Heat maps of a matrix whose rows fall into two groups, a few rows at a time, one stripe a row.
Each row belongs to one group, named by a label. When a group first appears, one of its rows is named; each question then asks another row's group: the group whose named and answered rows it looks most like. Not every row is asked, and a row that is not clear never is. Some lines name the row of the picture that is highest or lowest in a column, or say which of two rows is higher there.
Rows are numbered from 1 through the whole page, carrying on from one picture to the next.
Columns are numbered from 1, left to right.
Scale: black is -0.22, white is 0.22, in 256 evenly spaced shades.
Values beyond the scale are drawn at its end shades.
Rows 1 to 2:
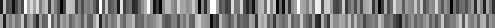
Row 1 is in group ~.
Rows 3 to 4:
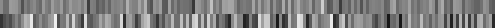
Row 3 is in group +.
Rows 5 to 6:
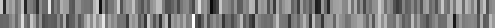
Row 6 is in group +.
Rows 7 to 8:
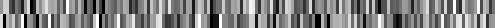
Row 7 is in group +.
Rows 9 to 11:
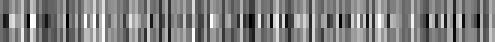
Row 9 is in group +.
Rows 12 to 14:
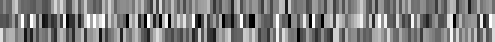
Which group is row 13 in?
+
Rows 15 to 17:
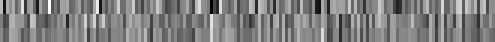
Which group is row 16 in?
+
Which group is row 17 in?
+
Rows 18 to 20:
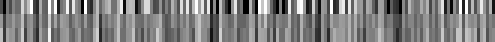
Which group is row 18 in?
~
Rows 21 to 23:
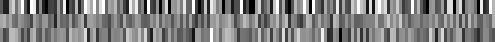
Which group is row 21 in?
+
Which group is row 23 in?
+
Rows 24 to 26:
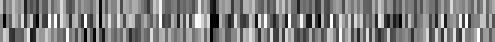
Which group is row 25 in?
~
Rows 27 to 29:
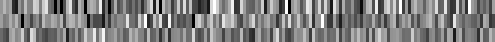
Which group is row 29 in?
+
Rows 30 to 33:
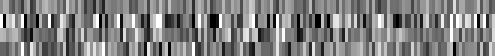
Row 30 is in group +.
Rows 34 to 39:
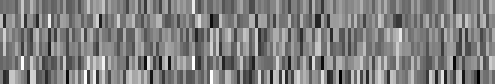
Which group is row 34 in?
+
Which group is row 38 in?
+
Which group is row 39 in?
+
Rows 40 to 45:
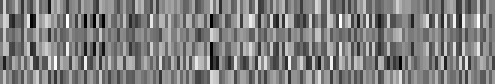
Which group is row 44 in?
~
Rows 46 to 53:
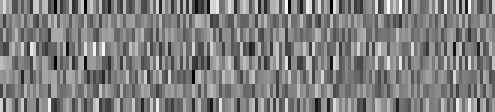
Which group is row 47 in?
~
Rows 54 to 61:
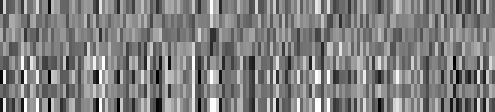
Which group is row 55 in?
+
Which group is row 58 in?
+
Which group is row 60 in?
+
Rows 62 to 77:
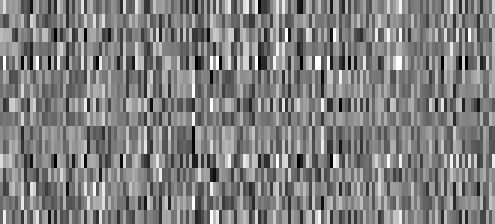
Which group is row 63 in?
+
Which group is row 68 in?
+
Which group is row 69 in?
+
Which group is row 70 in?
+
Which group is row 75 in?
+
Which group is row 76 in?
+
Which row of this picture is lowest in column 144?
67
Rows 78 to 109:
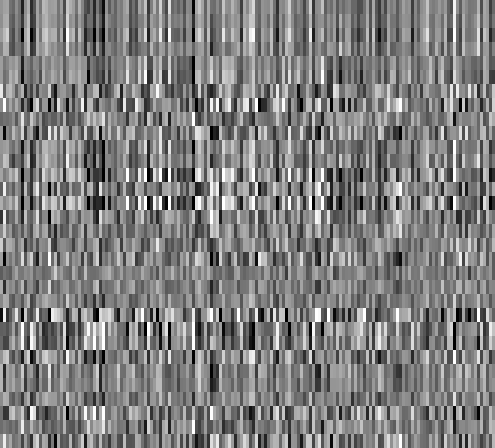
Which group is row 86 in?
+
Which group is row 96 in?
~
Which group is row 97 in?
~
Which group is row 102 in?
+
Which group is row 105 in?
~
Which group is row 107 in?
+
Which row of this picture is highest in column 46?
85
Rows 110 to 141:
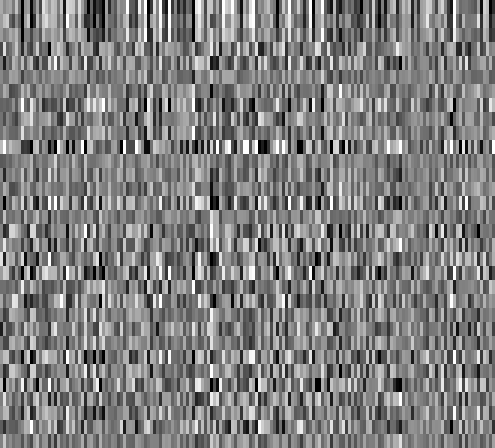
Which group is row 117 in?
+
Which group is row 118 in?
~
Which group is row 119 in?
+
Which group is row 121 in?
~
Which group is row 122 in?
~
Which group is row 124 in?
~
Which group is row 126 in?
+
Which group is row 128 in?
~
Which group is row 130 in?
+
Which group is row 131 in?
~
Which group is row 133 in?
~
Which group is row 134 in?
+
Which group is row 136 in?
+
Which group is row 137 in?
~
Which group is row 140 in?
~
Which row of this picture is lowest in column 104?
117
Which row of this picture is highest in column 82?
120
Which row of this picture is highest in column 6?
131
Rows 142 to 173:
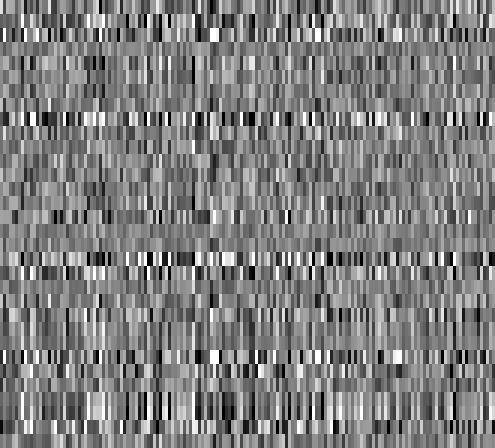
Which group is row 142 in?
~
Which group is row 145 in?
~
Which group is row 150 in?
+
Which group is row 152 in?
+
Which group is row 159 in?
~
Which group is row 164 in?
+
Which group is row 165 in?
+
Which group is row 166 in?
+
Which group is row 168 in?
~
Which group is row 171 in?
+
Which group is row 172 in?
~
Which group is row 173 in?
~
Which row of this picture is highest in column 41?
172
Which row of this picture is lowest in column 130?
172
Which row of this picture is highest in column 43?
160
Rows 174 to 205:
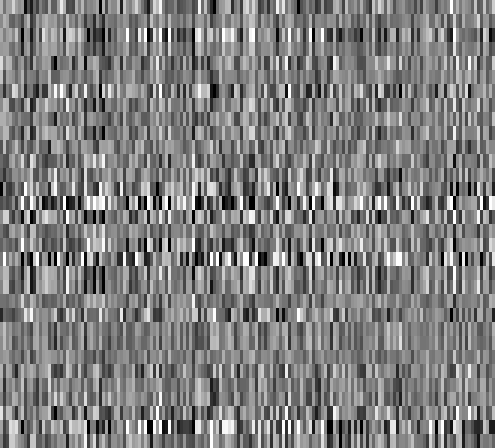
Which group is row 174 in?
~
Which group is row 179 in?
~
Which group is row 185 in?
+
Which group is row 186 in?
~
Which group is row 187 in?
~
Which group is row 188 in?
+
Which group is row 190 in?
+
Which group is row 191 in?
+
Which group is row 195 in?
+
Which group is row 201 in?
~
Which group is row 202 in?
~
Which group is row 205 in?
+
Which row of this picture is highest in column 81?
188
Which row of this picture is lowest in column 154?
192
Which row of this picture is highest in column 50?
188
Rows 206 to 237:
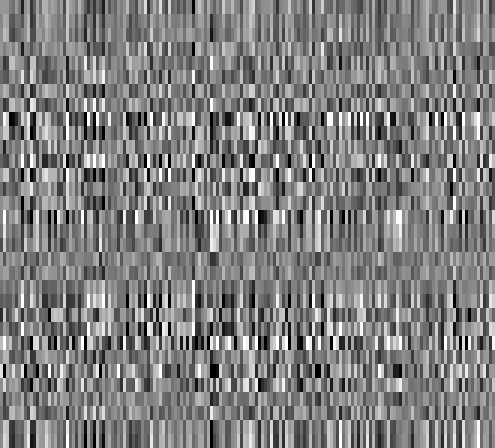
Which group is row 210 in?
+
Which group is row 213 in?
+
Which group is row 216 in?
~
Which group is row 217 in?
+
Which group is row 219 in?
~
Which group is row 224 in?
~
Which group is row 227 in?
+
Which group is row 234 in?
~
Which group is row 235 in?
+
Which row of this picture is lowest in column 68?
230
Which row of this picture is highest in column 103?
230
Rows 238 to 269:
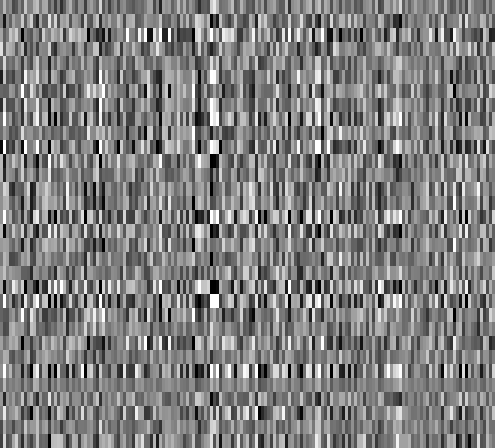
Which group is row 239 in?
~
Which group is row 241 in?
~
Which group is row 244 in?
+
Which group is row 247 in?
+
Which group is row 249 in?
~
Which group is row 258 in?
~
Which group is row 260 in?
+
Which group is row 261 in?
+
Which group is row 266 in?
~
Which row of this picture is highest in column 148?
240
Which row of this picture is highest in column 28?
264
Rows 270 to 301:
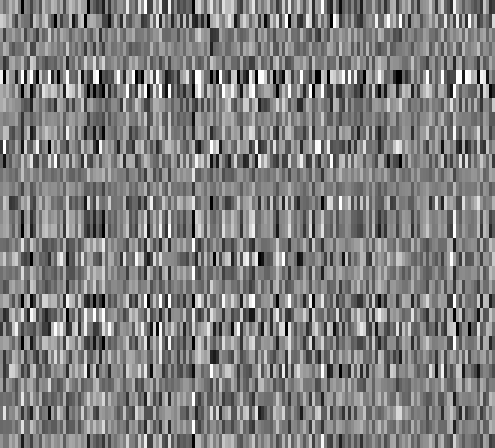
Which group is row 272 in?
~
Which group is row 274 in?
+
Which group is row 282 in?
+
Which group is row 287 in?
+
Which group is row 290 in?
+
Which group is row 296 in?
+
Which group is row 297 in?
~
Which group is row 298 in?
+
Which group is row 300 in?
+
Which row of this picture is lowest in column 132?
275
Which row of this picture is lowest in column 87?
288
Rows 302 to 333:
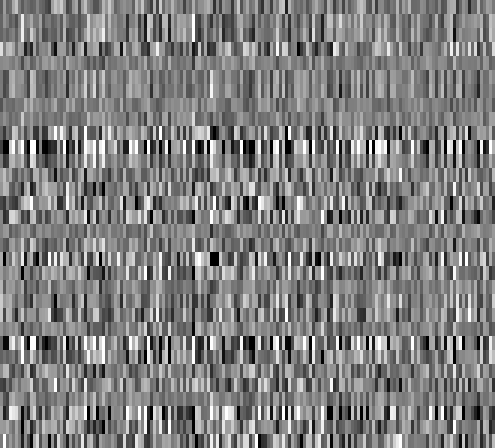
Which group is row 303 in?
+
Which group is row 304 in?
+
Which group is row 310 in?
+
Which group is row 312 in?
+
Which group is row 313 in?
+
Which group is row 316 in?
~
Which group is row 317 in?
+
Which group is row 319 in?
+
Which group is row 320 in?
~
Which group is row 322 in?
~
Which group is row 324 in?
~
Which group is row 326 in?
+
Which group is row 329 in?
~
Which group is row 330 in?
+
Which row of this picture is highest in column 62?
312
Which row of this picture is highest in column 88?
316
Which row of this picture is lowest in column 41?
305
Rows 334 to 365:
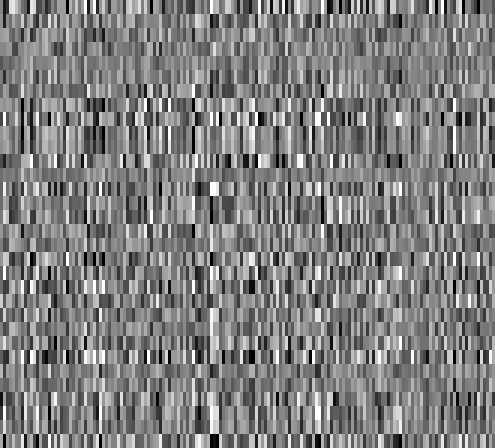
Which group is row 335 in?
~
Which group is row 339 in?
~
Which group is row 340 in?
+
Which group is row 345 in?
~
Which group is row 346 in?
+
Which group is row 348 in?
+
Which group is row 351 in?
+
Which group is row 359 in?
+
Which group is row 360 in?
~
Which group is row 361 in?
+
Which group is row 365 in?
~
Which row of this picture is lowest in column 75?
359
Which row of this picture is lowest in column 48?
355
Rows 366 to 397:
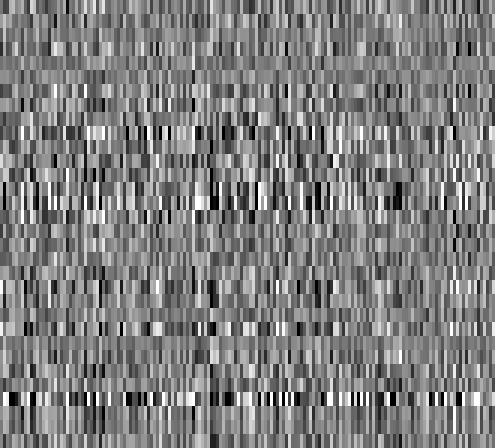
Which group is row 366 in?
+
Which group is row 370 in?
+
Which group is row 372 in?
~
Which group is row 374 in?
~
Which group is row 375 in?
+
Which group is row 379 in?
~
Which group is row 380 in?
~
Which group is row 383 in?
+
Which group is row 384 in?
~
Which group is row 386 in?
~
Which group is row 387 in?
~
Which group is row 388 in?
+
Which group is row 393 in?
~
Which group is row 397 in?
~
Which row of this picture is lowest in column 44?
394
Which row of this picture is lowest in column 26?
394
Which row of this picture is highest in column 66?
380
